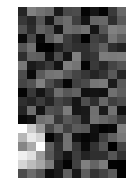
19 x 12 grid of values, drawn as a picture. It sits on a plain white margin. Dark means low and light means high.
Average level on the scale: 30%. Odd patch: higher, in the bottom left. Odd rows or columns: none. Roughest part: bottom left.
